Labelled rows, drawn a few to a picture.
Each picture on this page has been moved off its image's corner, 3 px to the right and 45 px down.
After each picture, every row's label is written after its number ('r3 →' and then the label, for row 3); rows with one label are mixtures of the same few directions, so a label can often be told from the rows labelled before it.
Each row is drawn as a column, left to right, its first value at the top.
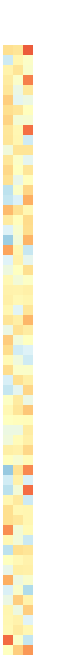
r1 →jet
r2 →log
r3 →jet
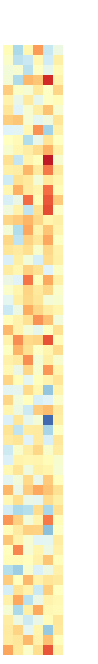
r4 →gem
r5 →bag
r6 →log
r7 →jet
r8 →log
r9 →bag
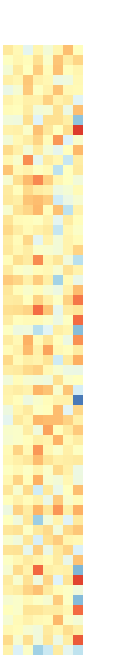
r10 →log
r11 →gem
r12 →log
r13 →gem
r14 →log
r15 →log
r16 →log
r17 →jet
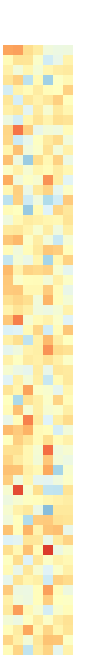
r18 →bag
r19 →jet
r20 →log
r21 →gem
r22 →bag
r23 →jet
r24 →bag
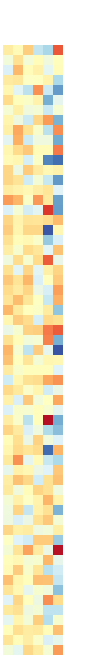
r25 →log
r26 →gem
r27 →log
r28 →bag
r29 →bag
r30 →log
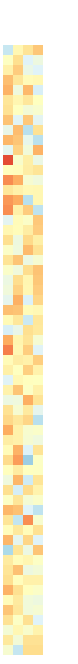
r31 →log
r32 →gem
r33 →gem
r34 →log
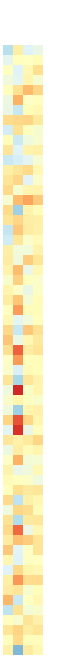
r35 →bag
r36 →log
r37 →bag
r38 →bag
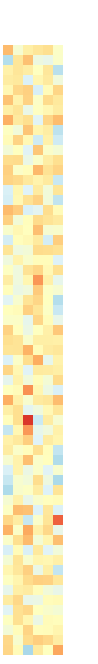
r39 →jet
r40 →log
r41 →log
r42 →log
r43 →jet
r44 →gem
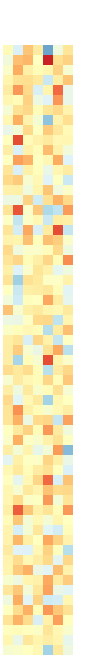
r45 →gem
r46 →log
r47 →bag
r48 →bag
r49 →jet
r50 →bag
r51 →bag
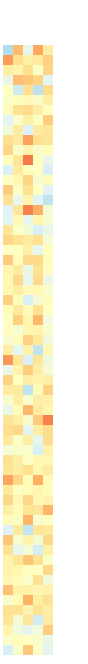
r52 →jet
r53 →bag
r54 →log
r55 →bag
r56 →log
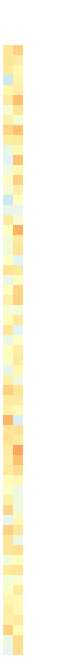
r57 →log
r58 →bag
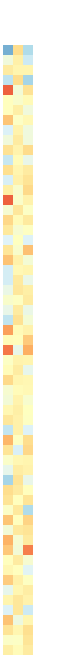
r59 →bag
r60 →bag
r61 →bag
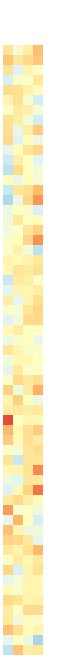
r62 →log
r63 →gem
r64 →jet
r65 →jet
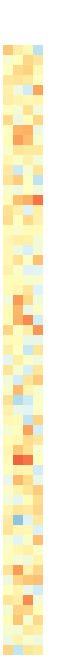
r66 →jet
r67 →gem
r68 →gem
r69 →bag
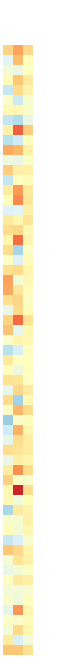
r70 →log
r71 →jet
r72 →jet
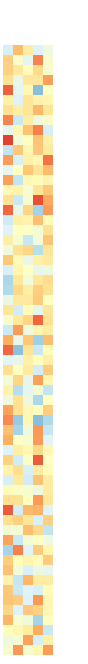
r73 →log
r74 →log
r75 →jet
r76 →gem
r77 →log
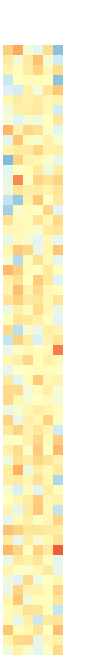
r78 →log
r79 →bag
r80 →jet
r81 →gem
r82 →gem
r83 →bag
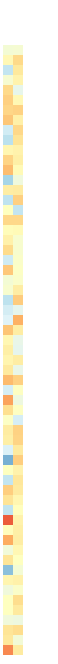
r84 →gem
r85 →gem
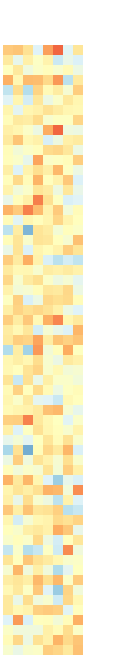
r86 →bag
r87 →gem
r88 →bag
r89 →log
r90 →jet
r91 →jet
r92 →bag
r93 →gem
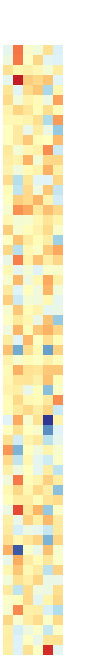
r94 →bag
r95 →bag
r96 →log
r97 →bag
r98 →log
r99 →jet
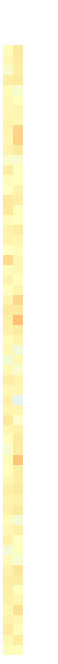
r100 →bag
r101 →gem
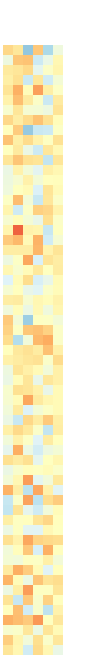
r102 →gem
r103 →bag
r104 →jet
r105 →gem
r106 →bag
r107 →jet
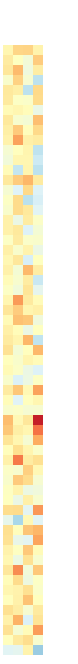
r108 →log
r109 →gem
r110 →bag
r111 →log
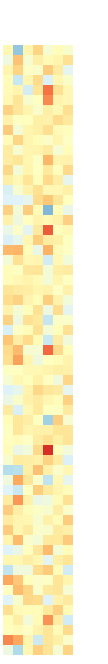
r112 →jet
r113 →jet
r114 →bag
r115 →jet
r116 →bag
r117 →log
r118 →gem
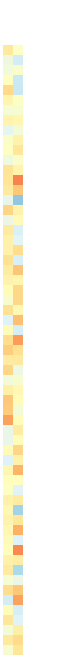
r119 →gem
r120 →bag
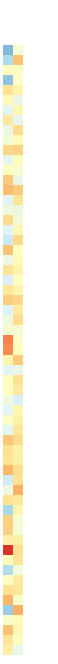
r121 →bag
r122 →jet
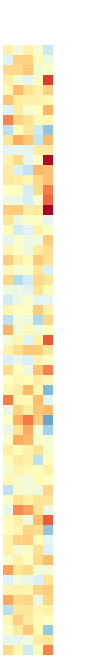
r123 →jet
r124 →log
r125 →log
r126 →gem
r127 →log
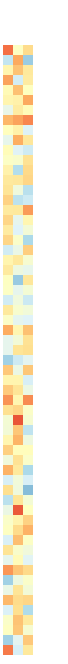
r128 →jet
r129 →log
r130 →jet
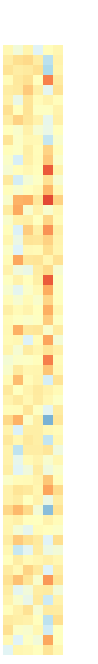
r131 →log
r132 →bag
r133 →bag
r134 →jet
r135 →log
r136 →bag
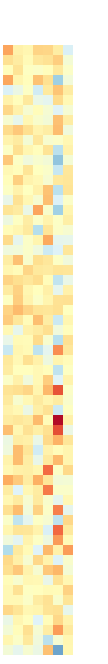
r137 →bag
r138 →gem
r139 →log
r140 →bag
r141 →jet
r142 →log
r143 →bag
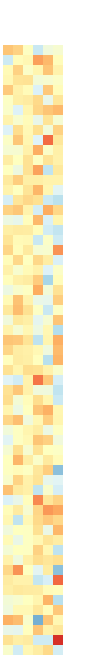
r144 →gem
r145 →gem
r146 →log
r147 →gem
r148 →log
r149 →jet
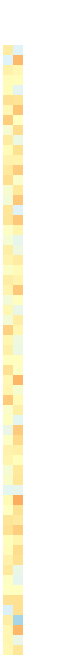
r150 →jet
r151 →gem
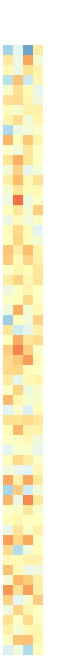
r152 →jet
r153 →log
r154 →jet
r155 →bag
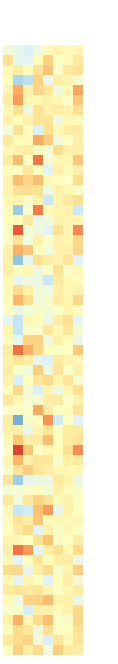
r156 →jet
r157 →bag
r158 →bag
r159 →log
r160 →log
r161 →log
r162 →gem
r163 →bag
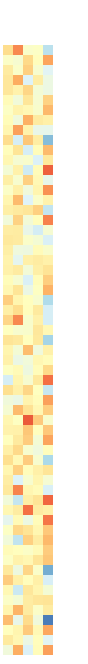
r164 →gem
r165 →jet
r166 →log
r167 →bag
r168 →gem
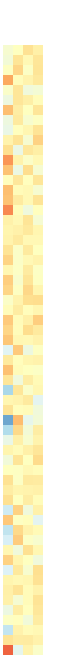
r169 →log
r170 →log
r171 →log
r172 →gem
